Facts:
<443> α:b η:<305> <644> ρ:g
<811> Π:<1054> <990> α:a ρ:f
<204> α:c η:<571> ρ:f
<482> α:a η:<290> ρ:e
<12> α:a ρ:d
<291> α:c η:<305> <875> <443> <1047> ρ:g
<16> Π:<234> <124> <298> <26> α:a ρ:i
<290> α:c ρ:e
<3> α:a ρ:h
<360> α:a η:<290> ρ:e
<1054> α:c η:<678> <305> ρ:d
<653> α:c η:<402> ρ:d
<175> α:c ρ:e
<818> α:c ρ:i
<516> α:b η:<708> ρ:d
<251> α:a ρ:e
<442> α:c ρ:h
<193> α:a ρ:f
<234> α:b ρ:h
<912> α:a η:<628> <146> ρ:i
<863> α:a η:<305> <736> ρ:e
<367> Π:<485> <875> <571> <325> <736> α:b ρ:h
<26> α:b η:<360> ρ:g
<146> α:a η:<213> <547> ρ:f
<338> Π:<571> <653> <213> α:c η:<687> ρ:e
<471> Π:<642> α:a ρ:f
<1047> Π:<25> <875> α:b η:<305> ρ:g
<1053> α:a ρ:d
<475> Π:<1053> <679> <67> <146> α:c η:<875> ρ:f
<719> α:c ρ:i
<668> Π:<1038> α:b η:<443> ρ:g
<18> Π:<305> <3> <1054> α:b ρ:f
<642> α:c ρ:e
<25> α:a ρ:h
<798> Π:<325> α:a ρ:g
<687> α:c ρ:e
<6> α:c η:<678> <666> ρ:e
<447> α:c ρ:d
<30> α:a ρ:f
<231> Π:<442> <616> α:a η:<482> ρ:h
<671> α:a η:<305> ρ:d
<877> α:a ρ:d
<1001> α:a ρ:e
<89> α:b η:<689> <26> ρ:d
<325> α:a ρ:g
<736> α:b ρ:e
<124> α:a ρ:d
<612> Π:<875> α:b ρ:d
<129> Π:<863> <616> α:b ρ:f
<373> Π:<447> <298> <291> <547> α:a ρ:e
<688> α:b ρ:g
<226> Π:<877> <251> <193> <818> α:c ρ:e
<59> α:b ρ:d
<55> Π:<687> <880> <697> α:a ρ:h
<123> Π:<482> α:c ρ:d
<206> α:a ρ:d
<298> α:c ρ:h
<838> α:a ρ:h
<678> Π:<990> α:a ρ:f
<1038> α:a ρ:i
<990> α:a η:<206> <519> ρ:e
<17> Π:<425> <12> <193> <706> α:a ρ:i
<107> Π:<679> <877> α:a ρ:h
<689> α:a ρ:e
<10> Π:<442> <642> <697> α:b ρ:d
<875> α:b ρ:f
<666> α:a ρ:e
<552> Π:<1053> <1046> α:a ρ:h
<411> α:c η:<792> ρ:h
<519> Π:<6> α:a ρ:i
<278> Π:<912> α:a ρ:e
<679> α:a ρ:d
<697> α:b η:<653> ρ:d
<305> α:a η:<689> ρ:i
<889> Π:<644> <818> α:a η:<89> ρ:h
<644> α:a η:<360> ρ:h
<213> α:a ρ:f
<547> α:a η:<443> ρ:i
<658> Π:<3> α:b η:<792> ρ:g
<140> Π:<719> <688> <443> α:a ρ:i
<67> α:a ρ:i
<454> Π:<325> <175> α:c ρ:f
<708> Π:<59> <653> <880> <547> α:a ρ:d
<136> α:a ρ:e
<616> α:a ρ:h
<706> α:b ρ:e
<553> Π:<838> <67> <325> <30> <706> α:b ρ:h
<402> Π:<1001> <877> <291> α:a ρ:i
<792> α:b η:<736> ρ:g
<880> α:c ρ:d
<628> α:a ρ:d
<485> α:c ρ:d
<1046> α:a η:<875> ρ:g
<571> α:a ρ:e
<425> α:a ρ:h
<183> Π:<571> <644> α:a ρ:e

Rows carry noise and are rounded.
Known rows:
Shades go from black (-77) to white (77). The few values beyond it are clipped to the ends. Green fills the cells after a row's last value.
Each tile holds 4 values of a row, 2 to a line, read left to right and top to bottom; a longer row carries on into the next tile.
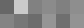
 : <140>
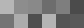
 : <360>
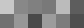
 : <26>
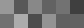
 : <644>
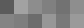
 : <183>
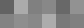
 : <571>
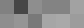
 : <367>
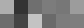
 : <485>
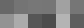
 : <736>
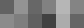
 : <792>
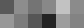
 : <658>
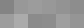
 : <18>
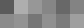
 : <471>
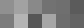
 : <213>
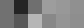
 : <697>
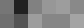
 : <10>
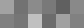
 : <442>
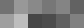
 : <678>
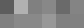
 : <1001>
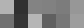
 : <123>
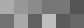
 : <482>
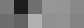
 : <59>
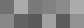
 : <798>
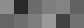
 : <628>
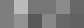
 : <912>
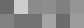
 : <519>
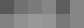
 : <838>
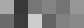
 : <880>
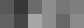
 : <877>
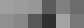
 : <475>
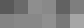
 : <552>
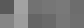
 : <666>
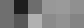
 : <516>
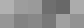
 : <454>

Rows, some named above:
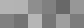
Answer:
<687>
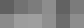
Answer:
<3>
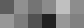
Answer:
<658>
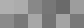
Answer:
<175>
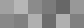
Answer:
<204>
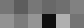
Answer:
<411>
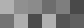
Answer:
<360>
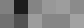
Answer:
<10>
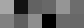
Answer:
<1054>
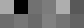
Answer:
<89>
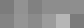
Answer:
<706>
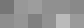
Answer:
<129>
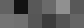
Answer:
<671>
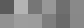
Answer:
<990>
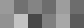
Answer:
<875>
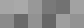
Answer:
<338>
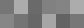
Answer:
<325>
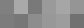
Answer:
<688>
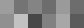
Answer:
<875>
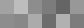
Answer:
<204>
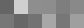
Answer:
<402>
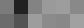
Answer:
<10>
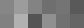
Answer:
<146>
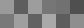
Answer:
<231>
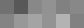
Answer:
<234>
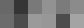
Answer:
<708>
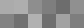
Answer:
<642>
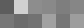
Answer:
<402>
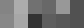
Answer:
<305>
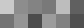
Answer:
<26>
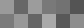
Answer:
<231>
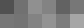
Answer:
<107>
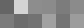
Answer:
<402>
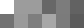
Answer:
<290>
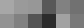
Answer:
<475>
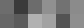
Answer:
<206>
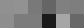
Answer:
<6>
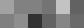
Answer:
<668>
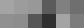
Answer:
<475>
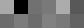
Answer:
<89>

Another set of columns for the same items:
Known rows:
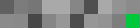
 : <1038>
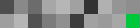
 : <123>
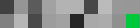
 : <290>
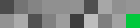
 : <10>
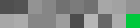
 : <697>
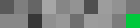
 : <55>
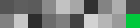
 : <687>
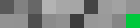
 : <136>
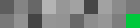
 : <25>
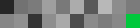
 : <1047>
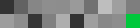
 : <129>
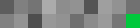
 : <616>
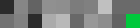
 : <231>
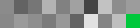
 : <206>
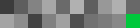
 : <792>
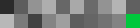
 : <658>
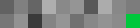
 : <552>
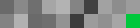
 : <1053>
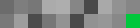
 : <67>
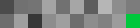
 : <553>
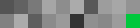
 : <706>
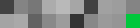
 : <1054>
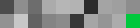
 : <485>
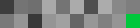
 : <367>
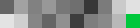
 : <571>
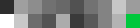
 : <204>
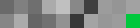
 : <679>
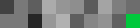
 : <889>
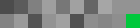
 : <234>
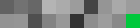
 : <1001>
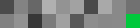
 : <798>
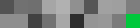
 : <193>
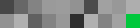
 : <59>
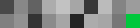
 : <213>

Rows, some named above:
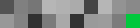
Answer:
<678>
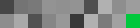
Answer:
<10>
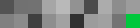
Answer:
<547>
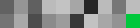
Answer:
<628>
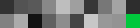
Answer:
<338>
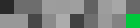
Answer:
<291>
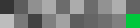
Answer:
<658>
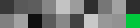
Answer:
<338>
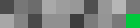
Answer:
<863>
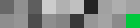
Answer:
<666>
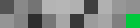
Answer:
<678>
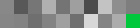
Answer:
<519>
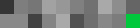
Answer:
<1046>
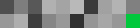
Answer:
<226>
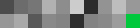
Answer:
<736>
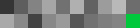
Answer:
<792>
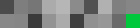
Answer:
<912>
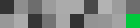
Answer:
<454>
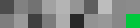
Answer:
<146>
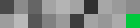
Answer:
<123>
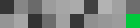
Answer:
<454>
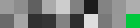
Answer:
<708>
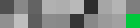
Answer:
<175>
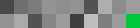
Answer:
<10>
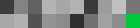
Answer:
<6>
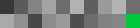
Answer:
<792>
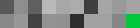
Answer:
<689>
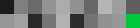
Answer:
<475>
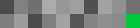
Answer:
<325>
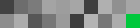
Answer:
<612>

